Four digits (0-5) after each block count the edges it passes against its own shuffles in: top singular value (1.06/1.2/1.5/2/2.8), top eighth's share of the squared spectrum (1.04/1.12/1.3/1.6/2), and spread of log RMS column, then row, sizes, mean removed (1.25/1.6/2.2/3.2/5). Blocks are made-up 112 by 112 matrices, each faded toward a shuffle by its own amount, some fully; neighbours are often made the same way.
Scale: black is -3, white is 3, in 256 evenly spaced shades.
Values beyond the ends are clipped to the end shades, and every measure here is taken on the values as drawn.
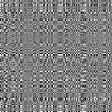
5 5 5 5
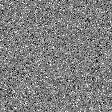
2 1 0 0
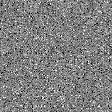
3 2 1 1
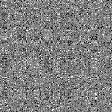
4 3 2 2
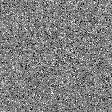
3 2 0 0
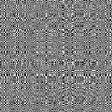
5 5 4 4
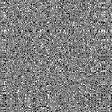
4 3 2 2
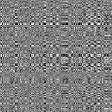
5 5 4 4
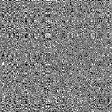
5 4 3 3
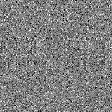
4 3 1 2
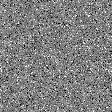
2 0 0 0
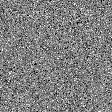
0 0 0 0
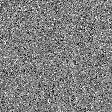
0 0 0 0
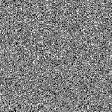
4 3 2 2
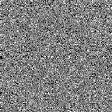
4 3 2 2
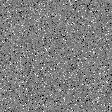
0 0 0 0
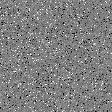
0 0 0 0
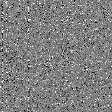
3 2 2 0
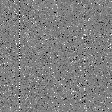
4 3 1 0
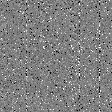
4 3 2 0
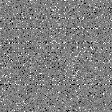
4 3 2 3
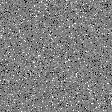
1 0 0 0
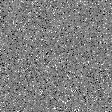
1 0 0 0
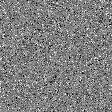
0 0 0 0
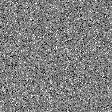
0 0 1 0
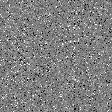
3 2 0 0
